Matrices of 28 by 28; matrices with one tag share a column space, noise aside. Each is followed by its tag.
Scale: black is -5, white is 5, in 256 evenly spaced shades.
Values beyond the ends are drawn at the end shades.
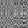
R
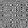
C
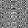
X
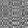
R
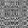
R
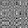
R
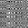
X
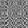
R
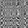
R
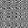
X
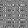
C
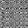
X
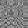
R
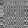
R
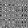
C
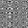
X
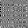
C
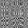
R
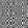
R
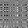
C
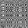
C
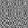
R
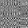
R
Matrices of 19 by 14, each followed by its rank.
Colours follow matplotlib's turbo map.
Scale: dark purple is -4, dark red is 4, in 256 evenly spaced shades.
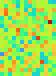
full rank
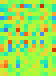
three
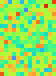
full rank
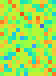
full rank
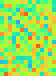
full rank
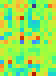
three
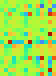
three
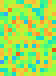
full rank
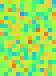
full rank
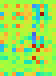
three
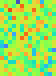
full rank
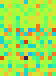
three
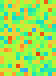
full rank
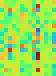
three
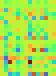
three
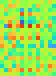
three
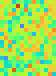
full rank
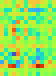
three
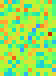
full rank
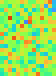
full rank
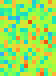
full rank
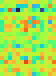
three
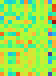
three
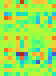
three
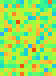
full rank
